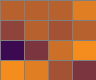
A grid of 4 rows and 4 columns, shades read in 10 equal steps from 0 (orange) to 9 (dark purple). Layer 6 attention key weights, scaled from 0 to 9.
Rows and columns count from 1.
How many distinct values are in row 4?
4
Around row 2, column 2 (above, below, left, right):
3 6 5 4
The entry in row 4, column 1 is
0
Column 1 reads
3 5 9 0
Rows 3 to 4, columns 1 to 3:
9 6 2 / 0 1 4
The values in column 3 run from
2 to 4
